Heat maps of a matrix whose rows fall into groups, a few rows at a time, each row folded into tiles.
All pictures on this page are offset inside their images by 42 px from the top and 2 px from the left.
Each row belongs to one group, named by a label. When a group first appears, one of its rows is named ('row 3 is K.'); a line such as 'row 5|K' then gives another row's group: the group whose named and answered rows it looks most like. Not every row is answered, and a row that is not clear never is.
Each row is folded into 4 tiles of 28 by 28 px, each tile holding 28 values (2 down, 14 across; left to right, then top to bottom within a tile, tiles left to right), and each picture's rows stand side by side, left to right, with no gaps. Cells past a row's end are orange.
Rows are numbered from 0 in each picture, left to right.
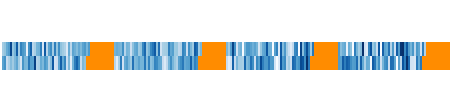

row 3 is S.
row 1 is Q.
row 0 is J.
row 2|Q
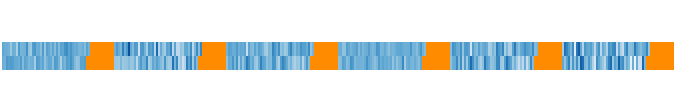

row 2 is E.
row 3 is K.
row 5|E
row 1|J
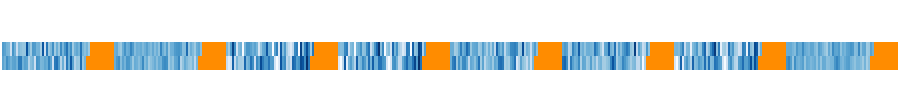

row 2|Q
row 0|S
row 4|K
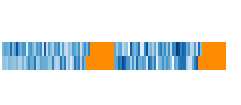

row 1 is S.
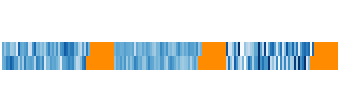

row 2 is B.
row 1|E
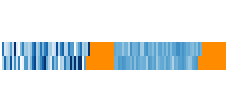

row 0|B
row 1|S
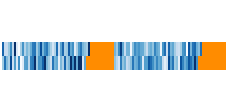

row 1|Q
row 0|B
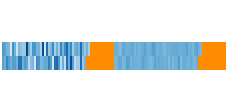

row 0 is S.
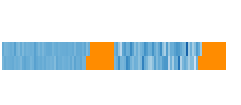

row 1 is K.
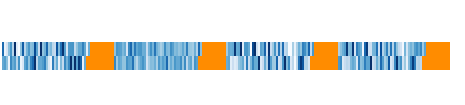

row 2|J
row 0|B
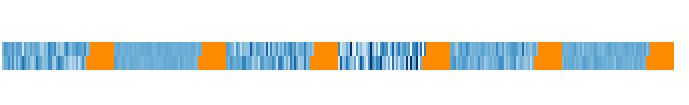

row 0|E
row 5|E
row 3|B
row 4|K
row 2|S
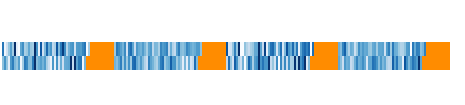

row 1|E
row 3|Q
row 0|B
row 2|B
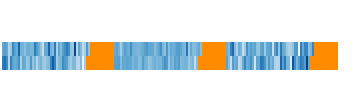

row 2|Q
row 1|K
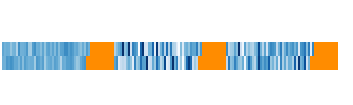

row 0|S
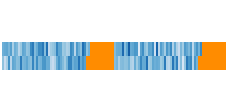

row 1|J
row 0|Q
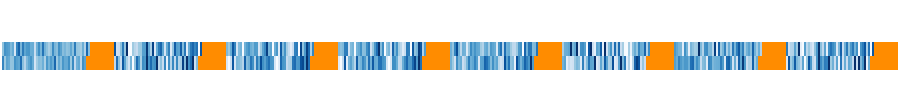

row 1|B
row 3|Q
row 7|B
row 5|J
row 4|Q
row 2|Q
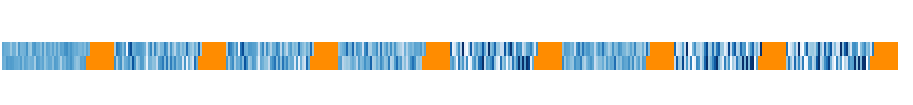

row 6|B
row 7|B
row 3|J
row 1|E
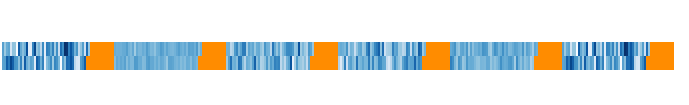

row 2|K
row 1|E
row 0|S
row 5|S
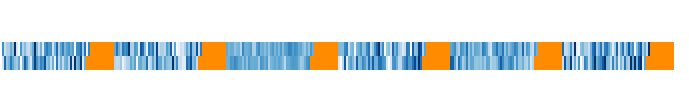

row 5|B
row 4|K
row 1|J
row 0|B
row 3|Q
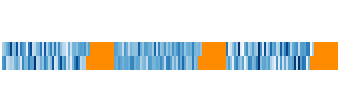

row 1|S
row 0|J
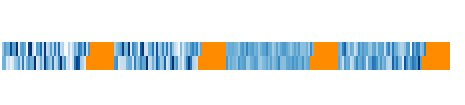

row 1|J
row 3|Q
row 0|J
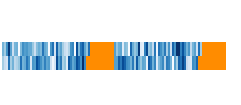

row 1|S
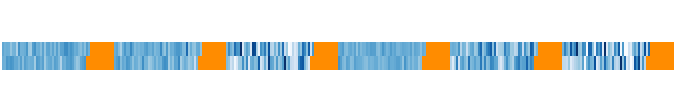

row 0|S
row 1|K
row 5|J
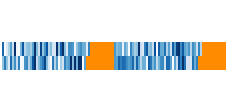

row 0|B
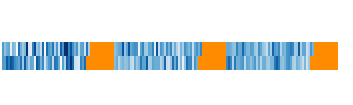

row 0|S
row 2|K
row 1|J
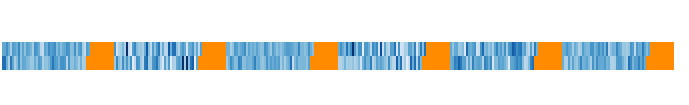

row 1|B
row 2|K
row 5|Q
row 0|K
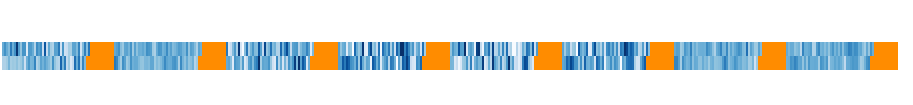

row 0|J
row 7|S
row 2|B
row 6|K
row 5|S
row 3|S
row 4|J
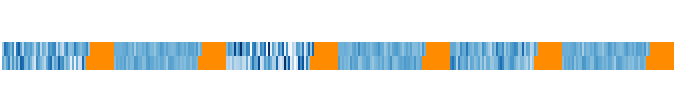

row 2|J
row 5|E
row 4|K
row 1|E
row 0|E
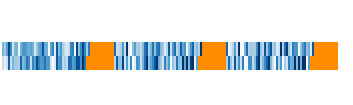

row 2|B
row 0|Q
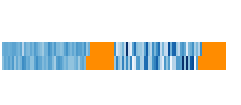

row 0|E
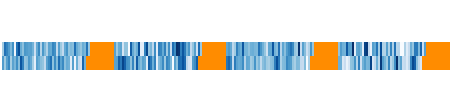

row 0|E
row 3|J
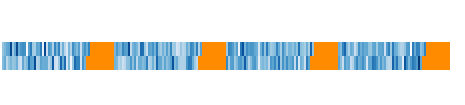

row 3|Q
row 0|J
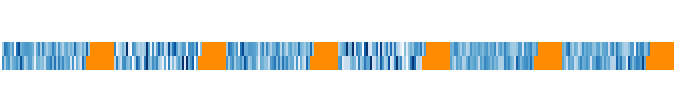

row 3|J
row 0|E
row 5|Q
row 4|Q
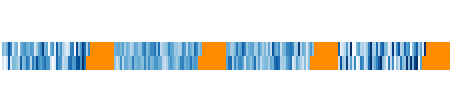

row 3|B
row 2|K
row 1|Q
